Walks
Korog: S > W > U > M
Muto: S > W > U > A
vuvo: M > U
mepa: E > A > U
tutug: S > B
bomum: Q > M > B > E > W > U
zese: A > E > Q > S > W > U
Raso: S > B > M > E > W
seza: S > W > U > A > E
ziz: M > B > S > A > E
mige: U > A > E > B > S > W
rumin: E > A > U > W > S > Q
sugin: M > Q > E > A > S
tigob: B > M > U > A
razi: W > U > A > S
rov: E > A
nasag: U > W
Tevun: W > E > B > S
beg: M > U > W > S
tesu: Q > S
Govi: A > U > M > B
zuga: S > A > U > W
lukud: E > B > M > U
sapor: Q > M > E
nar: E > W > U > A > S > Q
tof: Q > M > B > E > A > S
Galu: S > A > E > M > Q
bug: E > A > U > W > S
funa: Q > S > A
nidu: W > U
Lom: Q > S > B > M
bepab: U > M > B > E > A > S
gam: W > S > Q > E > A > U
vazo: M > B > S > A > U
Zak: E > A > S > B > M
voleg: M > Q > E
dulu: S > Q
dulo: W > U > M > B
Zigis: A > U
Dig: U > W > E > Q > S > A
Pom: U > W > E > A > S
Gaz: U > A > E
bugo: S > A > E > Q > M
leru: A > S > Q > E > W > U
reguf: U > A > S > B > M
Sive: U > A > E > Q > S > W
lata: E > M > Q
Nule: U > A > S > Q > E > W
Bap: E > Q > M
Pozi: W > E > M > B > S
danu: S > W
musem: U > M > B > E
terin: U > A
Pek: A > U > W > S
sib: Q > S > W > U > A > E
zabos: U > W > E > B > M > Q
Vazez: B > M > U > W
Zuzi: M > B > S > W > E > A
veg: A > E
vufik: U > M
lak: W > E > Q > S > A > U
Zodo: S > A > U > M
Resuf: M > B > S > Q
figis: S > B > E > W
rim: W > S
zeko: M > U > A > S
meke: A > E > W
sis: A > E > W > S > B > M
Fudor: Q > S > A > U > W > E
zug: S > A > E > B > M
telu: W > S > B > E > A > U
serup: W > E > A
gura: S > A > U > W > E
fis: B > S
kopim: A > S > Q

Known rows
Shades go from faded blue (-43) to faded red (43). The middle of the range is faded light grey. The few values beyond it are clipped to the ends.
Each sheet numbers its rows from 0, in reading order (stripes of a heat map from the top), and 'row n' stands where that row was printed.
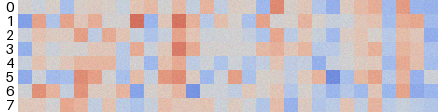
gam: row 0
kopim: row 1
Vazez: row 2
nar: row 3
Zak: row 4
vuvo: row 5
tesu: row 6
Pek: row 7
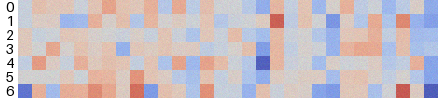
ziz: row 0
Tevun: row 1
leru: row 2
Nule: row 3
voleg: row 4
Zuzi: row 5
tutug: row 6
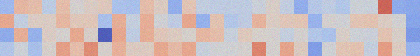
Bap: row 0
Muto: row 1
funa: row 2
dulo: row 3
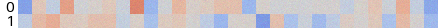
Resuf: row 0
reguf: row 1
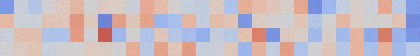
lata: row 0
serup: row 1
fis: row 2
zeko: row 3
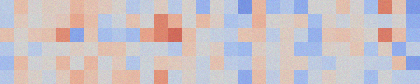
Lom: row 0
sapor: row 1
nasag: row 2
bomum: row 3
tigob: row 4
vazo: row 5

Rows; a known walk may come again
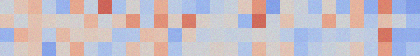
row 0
fis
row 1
seza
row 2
Bap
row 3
mepa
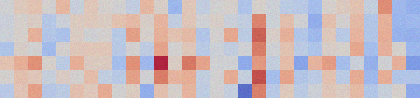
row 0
bugo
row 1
telu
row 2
Pom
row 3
Pozi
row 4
veg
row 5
razi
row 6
musem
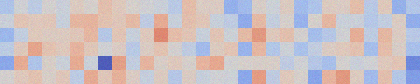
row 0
bomum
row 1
ziz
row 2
zabos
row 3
reguf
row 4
funa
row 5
Raso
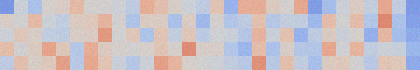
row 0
lata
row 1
zug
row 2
tof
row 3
gura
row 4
Vazez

